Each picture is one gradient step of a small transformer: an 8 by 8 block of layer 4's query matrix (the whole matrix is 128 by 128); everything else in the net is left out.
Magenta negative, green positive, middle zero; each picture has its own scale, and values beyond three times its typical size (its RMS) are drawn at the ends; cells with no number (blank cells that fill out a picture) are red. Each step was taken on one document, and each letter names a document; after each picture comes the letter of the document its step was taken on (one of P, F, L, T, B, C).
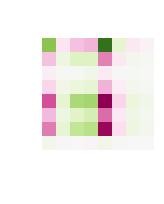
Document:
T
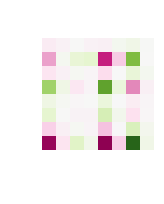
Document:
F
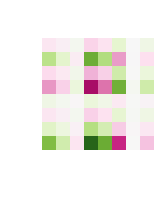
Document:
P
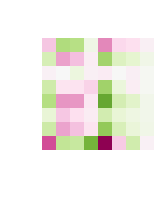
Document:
T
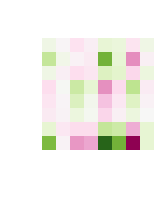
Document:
F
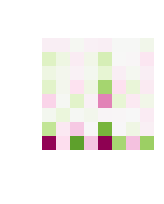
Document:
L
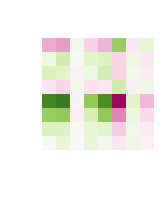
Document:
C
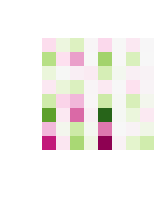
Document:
L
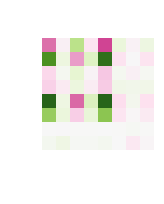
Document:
L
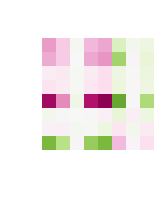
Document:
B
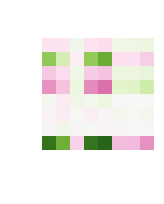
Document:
B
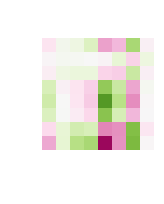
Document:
F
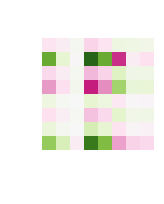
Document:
P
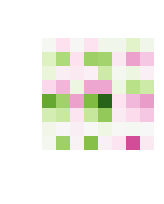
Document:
L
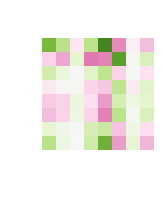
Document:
C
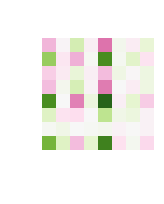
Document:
L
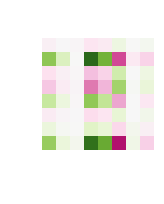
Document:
P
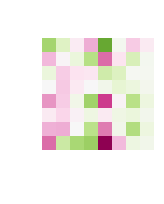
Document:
T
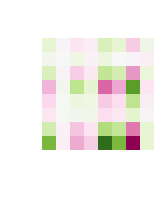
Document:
F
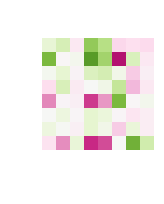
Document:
P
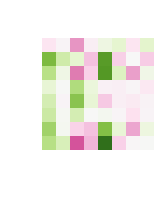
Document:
F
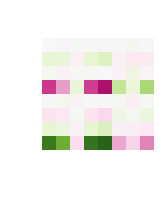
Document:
B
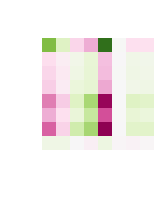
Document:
T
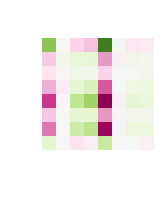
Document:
T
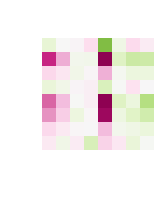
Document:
C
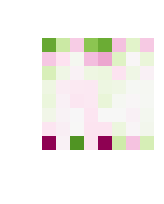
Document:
L
